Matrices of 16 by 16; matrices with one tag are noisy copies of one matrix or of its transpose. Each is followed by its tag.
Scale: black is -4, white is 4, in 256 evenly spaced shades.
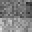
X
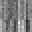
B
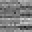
B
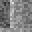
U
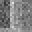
U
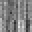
B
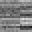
B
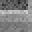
U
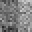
X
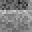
U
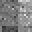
X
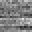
B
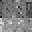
X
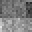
X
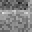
U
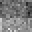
X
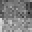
X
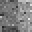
X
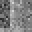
U
